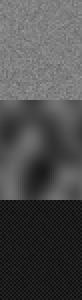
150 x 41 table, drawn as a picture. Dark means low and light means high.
It is made of 3 by 1 panels. Panel 1,1: middling, fine-grained, faint in contrast. Panel 2,1: low, smooth. Panel 3,1: very low, checkered, faint in contrast.
